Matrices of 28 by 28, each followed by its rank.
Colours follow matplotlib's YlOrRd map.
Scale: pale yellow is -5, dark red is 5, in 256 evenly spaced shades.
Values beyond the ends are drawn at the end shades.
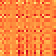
two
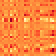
two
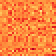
five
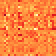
five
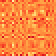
three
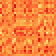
three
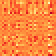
three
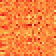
five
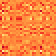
three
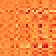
three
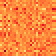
five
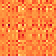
two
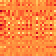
three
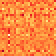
five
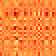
two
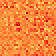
five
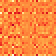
three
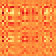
two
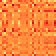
two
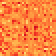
five
